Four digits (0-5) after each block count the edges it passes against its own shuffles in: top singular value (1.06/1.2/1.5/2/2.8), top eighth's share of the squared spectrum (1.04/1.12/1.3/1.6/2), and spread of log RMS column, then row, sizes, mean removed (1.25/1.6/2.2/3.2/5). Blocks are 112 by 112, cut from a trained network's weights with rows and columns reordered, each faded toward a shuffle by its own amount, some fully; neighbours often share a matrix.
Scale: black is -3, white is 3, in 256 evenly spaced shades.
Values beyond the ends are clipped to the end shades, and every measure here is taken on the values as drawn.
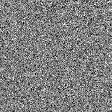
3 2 1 1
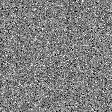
0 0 0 0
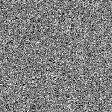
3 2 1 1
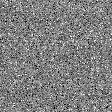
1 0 0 0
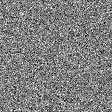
0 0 0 0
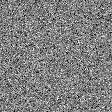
0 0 0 0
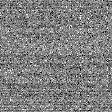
3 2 2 0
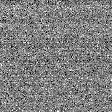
2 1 1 0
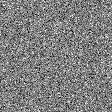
0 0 0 0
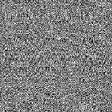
4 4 2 2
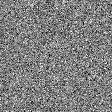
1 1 0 0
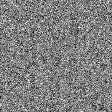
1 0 0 0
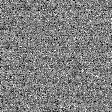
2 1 0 0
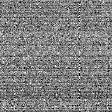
4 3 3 1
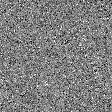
0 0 0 0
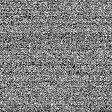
3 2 1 0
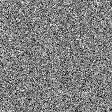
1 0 0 0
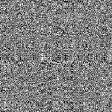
4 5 3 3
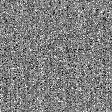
2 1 0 1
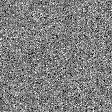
1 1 0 0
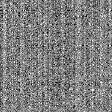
4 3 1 3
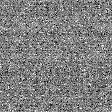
2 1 0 0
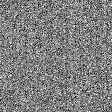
1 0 0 0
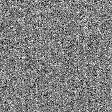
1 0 0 0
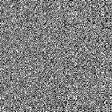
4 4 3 2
